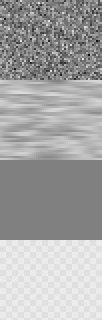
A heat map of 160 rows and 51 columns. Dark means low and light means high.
It is made of 4 by 1 panels. Panel 1,1: middling, fine-grained, strong in contrast. Panel 2,1: high, streaked across. Panel 3,1: middling, flat. Panel 4,1: very high, checkered, faint in contrast.
